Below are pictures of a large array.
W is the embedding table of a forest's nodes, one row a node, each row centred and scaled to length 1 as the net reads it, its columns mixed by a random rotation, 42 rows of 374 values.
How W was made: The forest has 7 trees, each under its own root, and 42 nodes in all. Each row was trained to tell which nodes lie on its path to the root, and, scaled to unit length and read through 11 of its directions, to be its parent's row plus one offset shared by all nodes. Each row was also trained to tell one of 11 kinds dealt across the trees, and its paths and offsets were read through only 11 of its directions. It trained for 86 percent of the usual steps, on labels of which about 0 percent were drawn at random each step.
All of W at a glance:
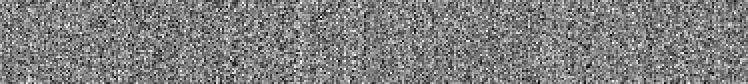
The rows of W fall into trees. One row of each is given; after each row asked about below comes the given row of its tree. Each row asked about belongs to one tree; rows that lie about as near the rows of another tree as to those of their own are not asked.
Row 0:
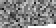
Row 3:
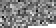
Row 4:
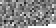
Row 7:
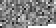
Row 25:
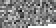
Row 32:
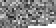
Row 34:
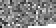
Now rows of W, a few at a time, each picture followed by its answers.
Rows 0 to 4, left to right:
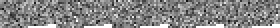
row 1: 0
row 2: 3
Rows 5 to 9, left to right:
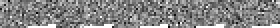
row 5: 4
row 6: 3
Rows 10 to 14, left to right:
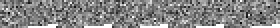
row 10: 34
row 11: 32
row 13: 32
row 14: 3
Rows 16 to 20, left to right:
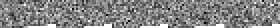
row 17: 25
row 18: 25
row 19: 32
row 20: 0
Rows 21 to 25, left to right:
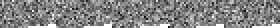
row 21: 3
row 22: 4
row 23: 32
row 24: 32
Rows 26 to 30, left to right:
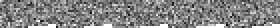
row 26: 32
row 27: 34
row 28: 0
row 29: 25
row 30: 34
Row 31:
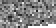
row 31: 0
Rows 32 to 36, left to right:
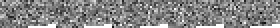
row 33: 32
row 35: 4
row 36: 34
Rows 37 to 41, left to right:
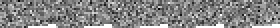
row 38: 4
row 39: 4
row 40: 4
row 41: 4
